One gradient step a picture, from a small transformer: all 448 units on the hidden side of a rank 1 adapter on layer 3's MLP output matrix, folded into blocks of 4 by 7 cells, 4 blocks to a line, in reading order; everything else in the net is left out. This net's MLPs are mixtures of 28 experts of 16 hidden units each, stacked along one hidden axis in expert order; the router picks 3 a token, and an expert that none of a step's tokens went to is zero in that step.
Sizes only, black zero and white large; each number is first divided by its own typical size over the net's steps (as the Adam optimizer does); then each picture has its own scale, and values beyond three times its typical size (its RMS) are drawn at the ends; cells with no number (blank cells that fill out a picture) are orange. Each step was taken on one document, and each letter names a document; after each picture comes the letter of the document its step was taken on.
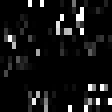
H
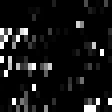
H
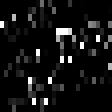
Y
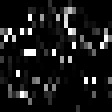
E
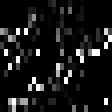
Y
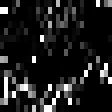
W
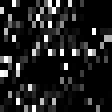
W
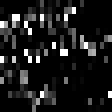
E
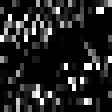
W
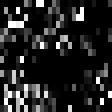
W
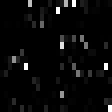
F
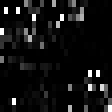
H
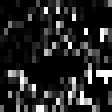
W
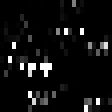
H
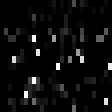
Y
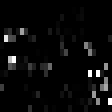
H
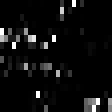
H
